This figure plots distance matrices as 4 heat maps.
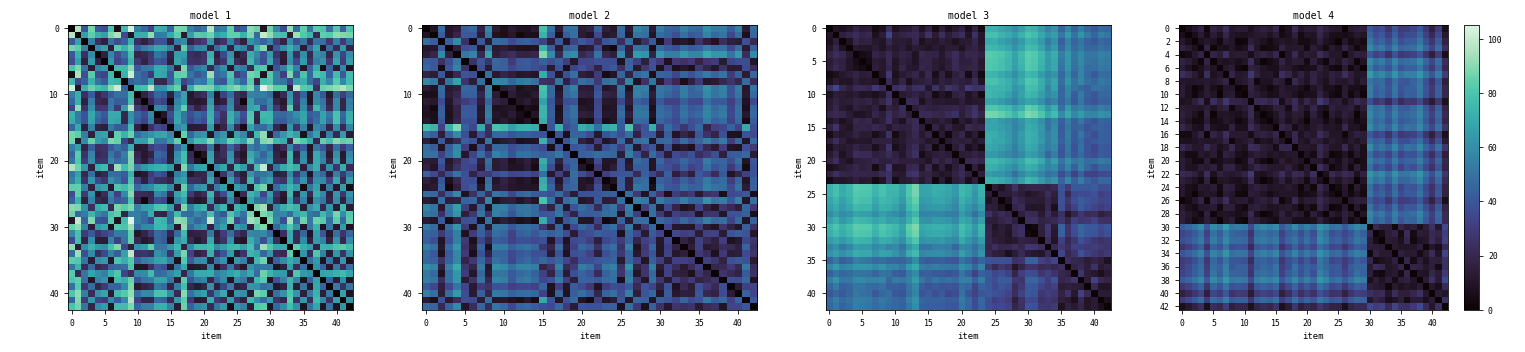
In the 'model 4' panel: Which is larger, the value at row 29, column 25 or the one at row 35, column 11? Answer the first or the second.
the second
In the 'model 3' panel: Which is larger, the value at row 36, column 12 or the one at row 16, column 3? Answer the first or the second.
the first
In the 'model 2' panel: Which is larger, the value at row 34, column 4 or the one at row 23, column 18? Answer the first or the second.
the first
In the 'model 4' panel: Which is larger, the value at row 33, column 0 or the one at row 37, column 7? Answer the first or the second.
the second
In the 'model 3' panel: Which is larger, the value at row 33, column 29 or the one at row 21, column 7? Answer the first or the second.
the first
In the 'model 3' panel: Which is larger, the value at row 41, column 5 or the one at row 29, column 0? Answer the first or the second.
the second
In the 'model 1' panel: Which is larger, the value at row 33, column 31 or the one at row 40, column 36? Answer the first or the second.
the first
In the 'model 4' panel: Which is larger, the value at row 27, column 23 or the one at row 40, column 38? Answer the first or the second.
the second
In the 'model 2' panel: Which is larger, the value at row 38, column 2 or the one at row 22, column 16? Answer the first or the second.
the first
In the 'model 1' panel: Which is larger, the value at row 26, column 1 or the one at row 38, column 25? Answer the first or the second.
the first
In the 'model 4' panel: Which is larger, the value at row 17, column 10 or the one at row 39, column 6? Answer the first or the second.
the second
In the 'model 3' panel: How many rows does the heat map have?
43
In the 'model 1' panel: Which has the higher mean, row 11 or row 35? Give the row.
35
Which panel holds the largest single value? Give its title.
model 1
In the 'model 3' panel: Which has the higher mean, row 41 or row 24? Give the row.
24
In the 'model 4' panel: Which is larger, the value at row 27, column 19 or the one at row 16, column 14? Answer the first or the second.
the second
